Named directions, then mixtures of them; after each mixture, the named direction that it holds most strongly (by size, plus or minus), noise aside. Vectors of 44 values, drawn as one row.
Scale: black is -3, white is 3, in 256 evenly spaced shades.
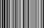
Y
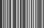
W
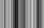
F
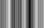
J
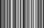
W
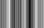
J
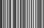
W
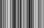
J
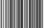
Y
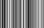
Y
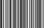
W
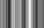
J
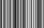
W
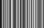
W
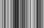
F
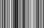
F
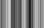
J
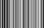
Y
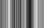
J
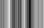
J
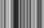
F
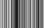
F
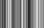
J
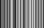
W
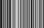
W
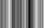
J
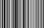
Y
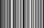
W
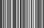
W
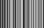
Y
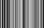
Y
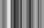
J
